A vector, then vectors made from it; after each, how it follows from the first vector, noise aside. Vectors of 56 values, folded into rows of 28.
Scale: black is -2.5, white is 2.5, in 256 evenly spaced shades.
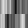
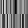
sign-scrambled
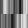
reversed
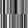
sign-scrambled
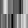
reversed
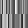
sign-scrambled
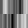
reversed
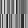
sign-scrambled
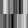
reversed
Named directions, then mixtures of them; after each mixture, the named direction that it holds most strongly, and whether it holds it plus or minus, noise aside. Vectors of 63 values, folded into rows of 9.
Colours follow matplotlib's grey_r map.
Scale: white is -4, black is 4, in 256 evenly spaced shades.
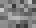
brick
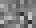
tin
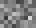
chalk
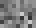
tin, minus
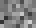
tin, minus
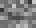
brick, minus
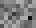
chalk, minus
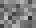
chalk, minus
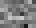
brick, plus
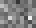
tin, plus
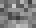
brick, minus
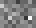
chalk, plus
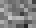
brick, plus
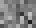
tin, plus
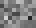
chalk, minus
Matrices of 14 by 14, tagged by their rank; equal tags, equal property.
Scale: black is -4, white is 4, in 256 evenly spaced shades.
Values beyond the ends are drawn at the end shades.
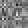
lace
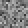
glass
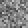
glass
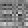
lace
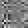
lace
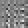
lace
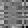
lace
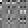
lace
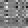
lace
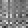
lace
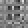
lace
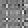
lace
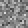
glass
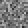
glass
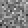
glass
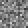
glass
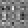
lace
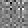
lace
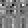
lace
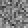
glass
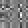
lace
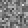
glass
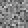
glass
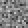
glass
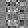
lace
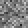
glass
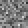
glass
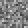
glass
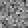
glass
